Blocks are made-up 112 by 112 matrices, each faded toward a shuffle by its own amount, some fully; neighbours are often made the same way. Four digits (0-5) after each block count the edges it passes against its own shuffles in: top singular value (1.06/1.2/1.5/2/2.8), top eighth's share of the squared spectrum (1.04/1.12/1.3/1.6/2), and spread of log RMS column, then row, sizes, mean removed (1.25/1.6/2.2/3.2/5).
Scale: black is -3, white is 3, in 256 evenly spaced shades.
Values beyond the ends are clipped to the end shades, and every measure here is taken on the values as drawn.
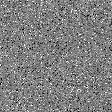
2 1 0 0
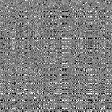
5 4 3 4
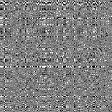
5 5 3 4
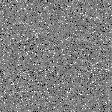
3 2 0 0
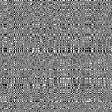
5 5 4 4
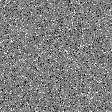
2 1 0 0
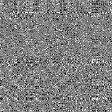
4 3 2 3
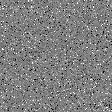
1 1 0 1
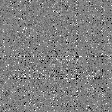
2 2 2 2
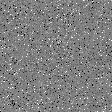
0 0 0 0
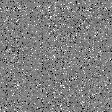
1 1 2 1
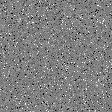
0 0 0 0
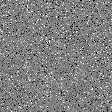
1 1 0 0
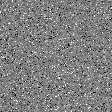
0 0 0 0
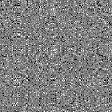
4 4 3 3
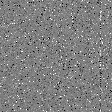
2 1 0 0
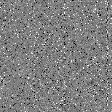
3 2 1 0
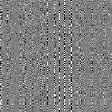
5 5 4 2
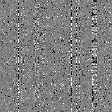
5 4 3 1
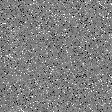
1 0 0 0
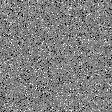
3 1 0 0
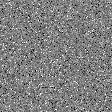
0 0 0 0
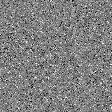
0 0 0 0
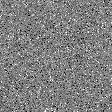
0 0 0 0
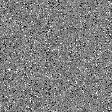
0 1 2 0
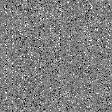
1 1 3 0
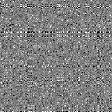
5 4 3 3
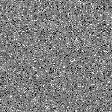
4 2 1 1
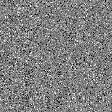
3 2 1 1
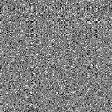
4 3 2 2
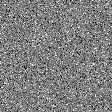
1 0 0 0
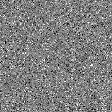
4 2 1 1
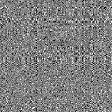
5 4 3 3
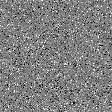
3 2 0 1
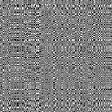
5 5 4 4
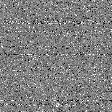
1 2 0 3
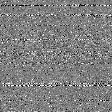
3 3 0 4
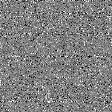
1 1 0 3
